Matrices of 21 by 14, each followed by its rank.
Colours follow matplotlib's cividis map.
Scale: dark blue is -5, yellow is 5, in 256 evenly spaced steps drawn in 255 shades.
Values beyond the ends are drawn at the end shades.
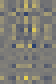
two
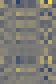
two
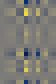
one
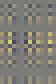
one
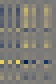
one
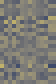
two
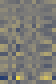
two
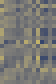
two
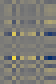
one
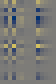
one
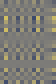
one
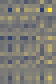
two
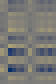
one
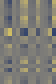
one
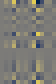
one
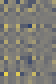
two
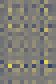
two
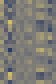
two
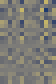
two
